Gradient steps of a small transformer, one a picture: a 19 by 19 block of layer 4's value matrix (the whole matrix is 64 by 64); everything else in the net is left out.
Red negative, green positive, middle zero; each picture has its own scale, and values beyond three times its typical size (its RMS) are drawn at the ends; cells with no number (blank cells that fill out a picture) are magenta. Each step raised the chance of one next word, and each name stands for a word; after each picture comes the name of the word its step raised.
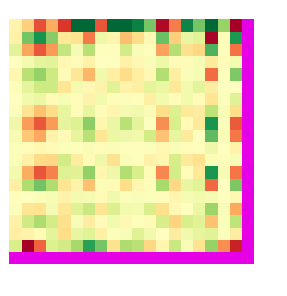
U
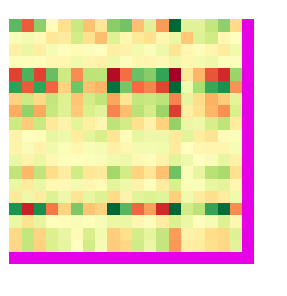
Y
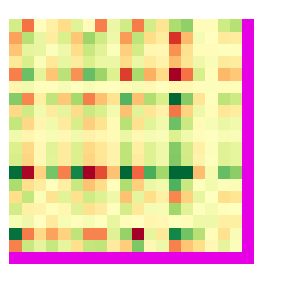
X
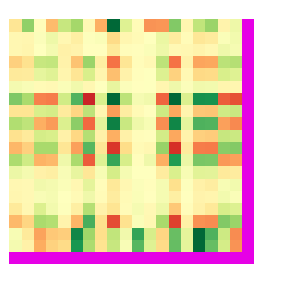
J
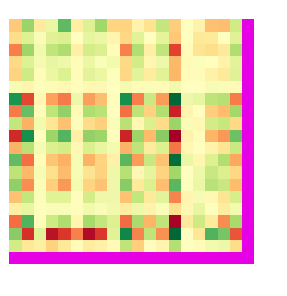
J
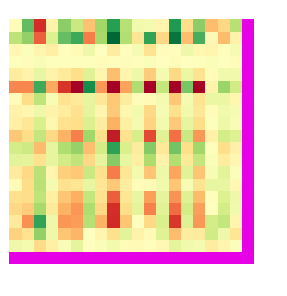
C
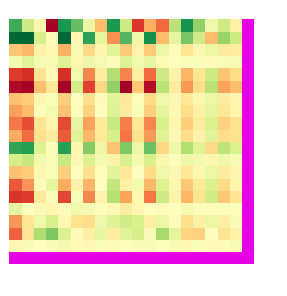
C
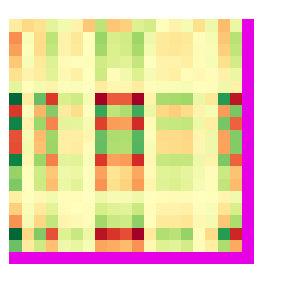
J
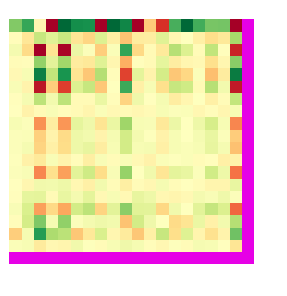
Y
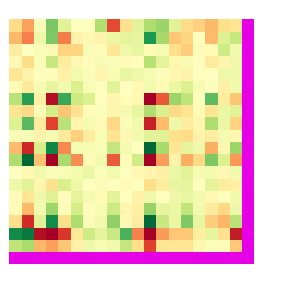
J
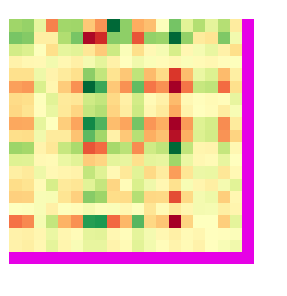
C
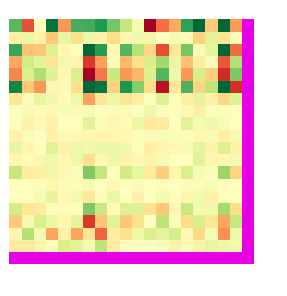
Y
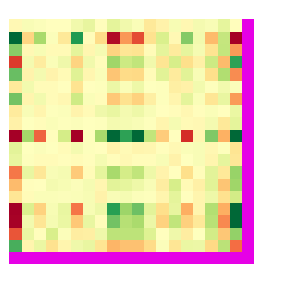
C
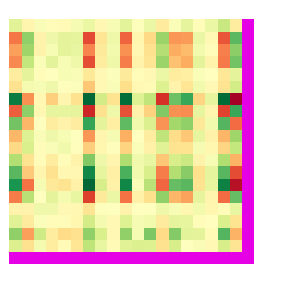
X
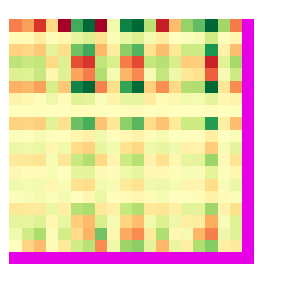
Y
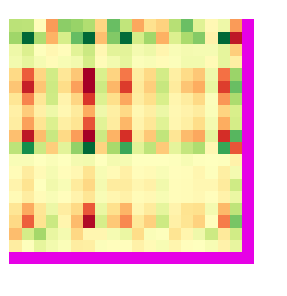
C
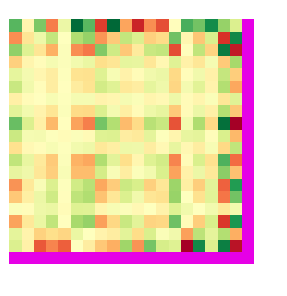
U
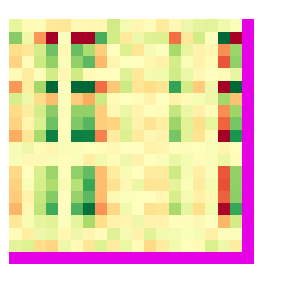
C
